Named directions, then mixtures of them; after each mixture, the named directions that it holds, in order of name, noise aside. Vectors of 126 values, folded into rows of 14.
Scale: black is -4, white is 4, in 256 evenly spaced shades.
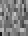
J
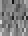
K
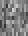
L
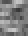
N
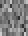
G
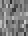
G, L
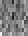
J, K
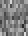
G, L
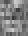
L, N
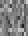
G, J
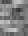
N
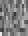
J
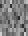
G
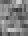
J, N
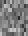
G, N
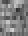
L, N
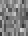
J, L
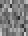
G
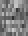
L, N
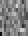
J, L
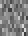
G, K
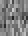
K, L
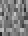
J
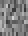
J, L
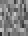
J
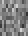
J, L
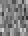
J, K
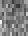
K, L
